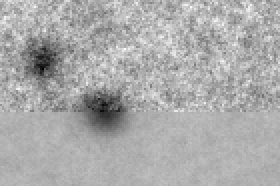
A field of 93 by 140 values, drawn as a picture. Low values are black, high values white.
There are two dips. No row or column stands out. A horizontal seam about 60% of the way down splits the table, and the bottom part is calmer. The halves do not mirror each other. The values are skewed, with a long tail toward low values.
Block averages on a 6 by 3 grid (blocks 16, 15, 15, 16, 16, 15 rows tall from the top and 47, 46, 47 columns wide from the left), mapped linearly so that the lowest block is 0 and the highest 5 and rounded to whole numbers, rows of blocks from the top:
445 | 154 | 144 | 204 | 434 | 444
